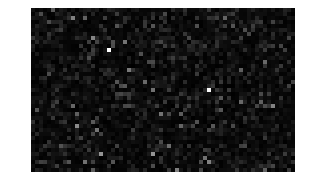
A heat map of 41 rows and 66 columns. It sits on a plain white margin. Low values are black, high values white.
No regular stripes run through it. There is no seam. Neither half mirrors the other. There is no overall slope. Fine speckle covers the field. Overall the values sit about 10% of the way up the scale. The values are skewed, with a long tail toward high values.
